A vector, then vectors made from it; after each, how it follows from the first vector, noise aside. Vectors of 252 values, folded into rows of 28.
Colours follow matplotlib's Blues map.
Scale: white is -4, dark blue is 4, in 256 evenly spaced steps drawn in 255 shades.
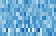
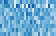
reversed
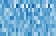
reversed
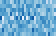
wrapped around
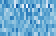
reversed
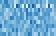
reversed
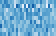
reversed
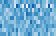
reversed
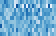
reversed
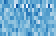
reversed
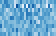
reversed
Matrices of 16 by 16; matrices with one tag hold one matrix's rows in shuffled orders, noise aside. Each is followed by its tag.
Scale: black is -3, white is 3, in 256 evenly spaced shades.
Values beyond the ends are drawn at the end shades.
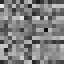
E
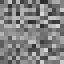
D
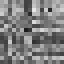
E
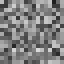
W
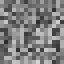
W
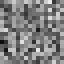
W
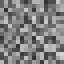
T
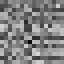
E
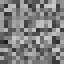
W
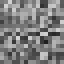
D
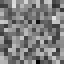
W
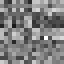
E
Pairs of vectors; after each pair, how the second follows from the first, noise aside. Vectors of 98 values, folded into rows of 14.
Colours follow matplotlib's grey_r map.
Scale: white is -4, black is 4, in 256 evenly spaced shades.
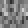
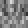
negated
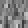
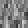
negated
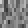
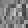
wrapped around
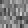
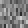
negated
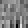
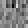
wrapped around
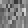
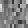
wrapped around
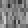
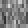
negated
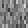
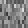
wrapped around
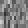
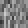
negated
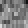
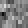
wrapped around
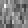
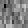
negated
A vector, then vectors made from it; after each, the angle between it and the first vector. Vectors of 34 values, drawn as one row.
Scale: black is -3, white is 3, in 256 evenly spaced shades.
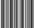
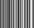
partly opposed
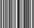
partly opposed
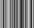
partly aligned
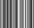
partly aligned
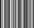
nearly opposite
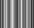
orthogonal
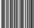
nearly parallel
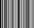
partly opposed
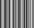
nearly opposite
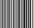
partly opposed
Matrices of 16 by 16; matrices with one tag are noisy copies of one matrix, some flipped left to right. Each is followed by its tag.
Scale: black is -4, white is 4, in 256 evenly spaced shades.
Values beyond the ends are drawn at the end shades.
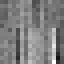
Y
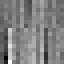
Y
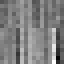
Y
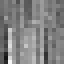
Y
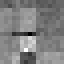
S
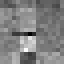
S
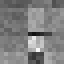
S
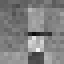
S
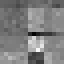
S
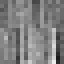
Y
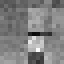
S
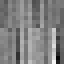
Y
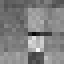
S
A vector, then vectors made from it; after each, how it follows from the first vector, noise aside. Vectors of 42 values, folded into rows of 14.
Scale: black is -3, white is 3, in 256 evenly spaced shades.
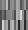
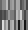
copied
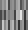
copied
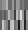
copied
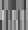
wrapped around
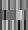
copied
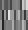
wrapped around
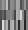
copied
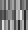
copied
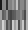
wrapped around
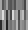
wrapped around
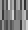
wrapped around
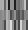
wrapped around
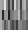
wrapped around
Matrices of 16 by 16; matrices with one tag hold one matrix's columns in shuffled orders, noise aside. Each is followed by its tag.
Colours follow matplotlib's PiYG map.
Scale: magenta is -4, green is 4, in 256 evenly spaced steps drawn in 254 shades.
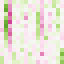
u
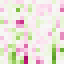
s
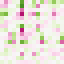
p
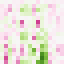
s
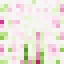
s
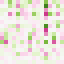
p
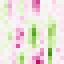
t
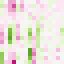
t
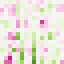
s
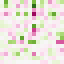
p
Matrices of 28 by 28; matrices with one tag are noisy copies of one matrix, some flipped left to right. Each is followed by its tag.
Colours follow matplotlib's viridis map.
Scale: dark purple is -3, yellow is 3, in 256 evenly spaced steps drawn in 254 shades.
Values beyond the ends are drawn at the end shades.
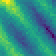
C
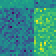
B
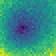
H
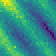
C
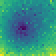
H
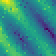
C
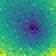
H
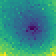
H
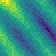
C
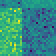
B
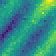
C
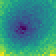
H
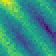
C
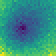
H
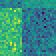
B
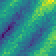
C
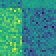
B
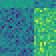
B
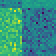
B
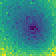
H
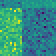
B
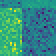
B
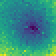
H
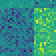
B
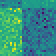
B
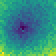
H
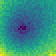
H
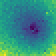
H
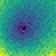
H
